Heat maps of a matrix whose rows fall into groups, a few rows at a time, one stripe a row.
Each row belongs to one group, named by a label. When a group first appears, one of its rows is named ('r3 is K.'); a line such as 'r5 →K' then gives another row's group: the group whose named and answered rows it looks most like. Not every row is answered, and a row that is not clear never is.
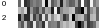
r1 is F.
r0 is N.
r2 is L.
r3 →F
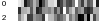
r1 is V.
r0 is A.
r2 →F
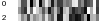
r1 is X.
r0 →A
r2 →F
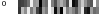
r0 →L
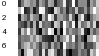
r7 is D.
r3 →X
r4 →V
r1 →N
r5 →X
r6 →V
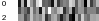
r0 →X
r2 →N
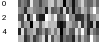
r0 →L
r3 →A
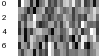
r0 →V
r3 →V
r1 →N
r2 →X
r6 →L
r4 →X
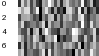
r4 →A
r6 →X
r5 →A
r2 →V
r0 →V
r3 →N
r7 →N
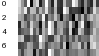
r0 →A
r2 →N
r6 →D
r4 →L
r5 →N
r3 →L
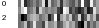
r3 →F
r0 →N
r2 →X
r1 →F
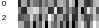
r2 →L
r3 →N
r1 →X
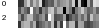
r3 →V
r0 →X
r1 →L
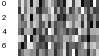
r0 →A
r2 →A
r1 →V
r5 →A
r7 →D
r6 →D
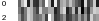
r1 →D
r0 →F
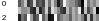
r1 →A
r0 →F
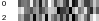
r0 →L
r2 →N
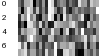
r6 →F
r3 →X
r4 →V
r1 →D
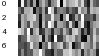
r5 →X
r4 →A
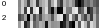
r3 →N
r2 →L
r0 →F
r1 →A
